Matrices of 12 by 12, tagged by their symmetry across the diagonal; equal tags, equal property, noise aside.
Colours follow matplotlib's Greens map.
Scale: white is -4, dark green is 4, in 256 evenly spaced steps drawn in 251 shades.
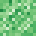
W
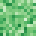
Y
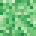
Y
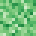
Y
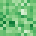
Y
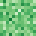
Y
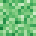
Y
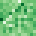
Y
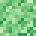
W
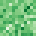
Y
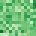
Y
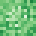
W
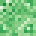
W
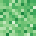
Y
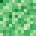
W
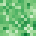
W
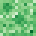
W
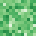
W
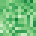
Y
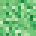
Y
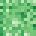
Y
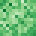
W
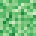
Y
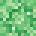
W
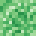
W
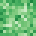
W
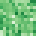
Y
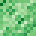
W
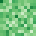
W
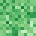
W
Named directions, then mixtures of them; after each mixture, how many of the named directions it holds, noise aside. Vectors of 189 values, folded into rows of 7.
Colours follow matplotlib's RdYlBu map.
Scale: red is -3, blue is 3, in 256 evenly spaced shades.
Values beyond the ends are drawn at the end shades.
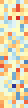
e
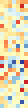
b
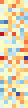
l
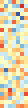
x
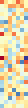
two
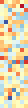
three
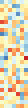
three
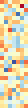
three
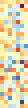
two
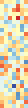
one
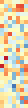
two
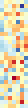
three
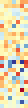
one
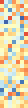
three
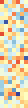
two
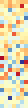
two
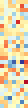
one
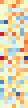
one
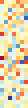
two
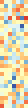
two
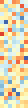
two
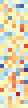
three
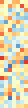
three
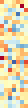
three
